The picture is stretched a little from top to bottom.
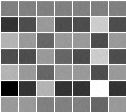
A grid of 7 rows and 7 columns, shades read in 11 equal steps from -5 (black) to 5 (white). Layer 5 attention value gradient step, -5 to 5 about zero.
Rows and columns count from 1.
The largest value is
5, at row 6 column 6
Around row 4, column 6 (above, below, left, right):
-2 -2 -2 -2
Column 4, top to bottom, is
0 -2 1 -1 1 -3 0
